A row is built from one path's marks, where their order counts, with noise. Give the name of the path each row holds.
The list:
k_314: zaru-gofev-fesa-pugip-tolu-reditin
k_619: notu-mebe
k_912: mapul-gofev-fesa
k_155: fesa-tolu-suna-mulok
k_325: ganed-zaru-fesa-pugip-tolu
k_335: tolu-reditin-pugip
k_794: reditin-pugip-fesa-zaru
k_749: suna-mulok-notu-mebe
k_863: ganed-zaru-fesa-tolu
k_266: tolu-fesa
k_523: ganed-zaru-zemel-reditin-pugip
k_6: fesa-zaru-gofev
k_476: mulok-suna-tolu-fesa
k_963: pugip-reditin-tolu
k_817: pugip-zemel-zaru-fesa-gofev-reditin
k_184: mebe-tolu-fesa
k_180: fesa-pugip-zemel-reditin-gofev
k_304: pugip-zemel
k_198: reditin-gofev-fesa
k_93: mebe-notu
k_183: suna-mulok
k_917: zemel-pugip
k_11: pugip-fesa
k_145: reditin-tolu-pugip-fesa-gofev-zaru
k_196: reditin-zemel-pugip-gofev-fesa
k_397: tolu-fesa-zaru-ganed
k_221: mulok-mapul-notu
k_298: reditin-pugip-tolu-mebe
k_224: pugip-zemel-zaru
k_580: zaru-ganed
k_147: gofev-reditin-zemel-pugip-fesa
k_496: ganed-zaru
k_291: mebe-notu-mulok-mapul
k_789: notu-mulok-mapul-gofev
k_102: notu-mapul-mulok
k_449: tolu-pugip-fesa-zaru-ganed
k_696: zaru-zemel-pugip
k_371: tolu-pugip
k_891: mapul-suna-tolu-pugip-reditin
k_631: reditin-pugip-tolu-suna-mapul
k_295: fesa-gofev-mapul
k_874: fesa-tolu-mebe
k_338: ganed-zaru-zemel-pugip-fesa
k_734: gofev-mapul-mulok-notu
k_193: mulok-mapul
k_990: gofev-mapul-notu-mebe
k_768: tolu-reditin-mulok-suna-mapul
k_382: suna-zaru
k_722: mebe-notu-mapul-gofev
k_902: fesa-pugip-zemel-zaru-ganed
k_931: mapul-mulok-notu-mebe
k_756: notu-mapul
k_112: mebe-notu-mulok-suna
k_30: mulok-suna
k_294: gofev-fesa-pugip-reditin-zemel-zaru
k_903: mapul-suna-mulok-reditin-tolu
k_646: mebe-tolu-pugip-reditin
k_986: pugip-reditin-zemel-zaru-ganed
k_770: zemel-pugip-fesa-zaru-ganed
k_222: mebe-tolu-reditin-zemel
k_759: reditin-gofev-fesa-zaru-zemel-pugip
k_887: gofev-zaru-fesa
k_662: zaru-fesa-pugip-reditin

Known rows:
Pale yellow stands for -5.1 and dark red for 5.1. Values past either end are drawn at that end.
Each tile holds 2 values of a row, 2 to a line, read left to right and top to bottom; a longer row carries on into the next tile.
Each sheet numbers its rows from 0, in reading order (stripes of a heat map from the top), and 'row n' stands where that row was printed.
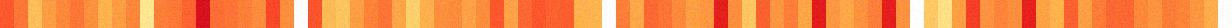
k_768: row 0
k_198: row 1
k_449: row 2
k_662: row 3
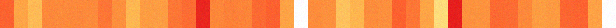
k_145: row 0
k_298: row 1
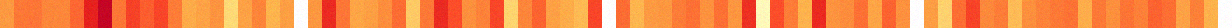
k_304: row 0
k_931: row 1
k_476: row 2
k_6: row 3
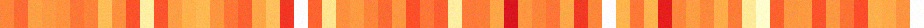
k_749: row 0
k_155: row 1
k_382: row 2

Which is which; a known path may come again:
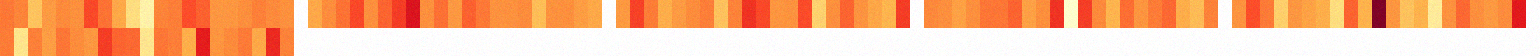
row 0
k_631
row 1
k_224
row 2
k_931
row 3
k_183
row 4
k_93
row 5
k_155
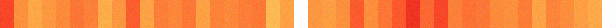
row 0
k_147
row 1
k_817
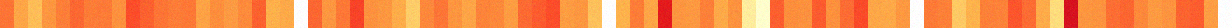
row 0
k_196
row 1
k_887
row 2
k_382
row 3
k_298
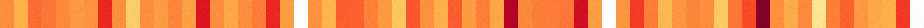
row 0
k_449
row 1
k_397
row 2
k_291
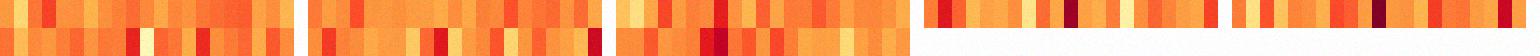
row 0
k_6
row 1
k_314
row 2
k_662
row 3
k_722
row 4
k_874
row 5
k_476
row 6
k_102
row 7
k_304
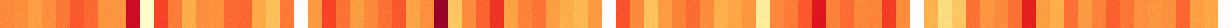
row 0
k_30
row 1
k_193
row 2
k_768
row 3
k_794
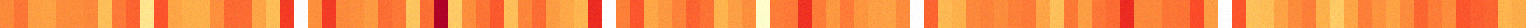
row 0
k_749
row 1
k_221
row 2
k_903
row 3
k_145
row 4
k_198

